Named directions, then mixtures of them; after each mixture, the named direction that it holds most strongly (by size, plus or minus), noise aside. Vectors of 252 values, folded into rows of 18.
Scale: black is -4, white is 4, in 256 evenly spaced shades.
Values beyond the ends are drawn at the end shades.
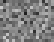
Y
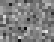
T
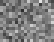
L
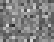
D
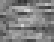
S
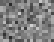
L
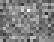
D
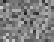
Y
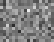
D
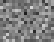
Y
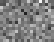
L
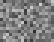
Y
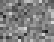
T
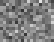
L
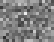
Y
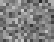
L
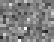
T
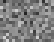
Y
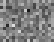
D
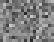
D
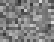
L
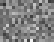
D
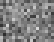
D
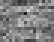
S
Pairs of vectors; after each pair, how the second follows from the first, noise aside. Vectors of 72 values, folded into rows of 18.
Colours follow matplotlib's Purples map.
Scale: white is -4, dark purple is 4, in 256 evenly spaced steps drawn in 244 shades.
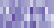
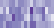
copied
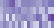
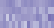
shrunk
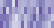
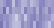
shrunk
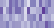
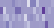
partly zeroed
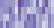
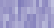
shrunk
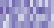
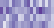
copied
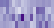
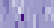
partly zeroed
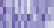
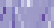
partly zeroed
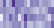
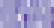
partly zeroed
